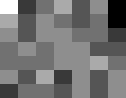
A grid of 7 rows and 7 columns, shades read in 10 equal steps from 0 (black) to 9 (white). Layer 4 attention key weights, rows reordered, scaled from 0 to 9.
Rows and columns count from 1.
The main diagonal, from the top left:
9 3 5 5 5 3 5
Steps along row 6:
down up down up down up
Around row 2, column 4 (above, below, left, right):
6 5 5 3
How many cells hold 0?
2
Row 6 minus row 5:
1 -1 2 -3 0 -3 1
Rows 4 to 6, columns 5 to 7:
5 3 3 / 5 6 4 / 5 3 5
